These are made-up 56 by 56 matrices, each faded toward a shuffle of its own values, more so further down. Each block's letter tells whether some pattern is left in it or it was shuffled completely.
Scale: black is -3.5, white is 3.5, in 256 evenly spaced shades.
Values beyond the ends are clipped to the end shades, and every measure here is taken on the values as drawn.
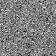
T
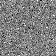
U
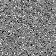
T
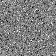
U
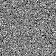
U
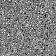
T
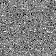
T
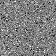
T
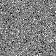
U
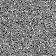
U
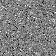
U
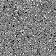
U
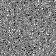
T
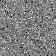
U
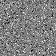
T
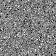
U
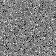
U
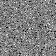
T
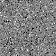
T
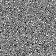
T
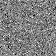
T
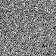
U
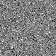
T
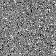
U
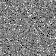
U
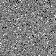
T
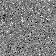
U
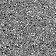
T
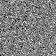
U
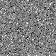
U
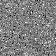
U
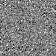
T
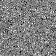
U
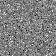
U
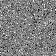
U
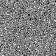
U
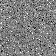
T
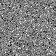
T
